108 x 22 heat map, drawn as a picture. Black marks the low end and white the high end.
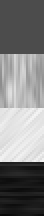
The table splits into 4 rows of 1 panel. Panel 1,1: low, flat. Panel 2,1: high, streaked downward. Panel 3,1: very high, slanting up to the right, faint in contrast. Panel 4,1: very low, streaked across, faint in contrast.
